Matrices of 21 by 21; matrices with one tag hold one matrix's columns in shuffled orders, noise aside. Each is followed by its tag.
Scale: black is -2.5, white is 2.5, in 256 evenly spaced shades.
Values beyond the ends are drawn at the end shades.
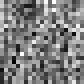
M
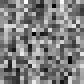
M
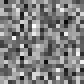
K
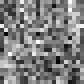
M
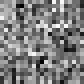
M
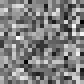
K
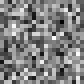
K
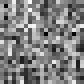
M
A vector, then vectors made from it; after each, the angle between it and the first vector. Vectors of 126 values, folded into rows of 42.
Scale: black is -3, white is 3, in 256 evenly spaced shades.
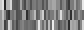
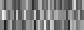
partly aligned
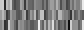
nearly parallel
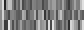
nearly parallel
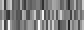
nearly parallel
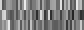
orthogonal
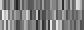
orthogonal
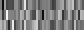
partly opposed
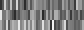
orthogonal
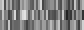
partly aligned
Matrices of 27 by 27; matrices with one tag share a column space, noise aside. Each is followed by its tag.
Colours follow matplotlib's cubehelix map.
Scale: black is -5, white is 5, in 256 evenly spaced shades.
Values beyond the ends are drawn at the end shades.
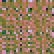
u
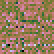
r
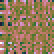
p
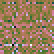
r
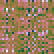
u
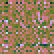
r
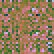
u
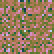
u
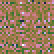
r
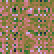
u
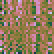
p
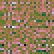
r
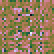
u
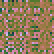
u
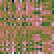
p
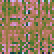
p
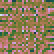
u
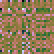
u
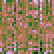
p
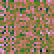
u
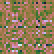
r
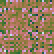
u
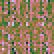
p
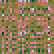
u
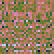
r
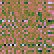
r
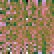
p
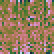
p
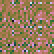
r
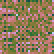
u
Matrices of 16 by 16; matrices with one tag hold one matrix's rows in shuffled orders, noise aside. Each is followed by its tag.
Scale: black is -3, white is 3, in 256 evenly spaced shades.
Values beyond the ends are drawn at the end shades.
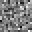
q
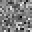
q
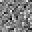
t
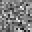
q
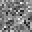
q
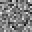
t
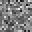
q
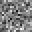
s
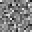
t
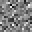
t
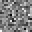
t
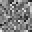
t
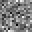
s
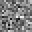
s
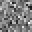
t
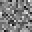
t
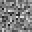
s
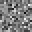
t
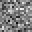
s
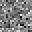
q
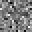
t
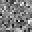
q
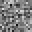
s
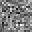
s
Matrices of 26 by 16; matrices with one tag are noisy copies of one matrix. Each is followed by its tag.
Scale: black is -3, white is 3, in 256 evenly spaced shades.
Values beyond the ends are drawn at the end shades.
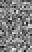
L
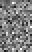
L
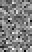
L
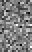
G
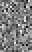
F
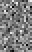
F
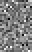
F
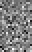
L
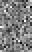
F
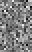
F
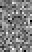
L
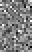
F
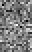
G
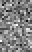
G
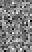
L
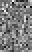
F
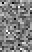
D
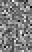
F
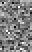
D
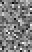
D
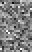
D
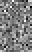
F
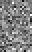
L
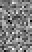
L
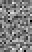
L
